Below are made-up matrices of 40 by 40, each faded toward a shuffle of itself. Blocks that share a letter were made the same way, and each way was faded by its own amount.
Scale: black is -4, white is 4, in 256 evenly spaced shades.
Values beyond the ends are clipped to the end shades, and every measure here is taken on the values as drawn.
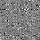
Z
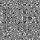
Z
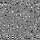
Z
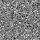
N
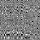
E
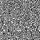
N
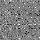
Z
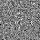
N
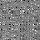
Z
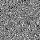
N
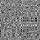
E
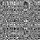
E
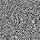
N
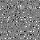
Z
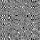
E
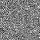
N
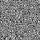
N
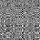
E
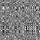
E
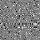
Z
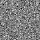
N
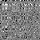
E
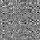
E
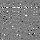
Z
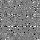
Z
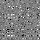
Z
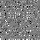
Z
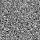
N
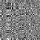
E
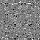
Z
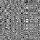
E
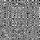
E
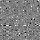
Z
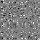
Z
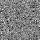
N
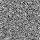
N
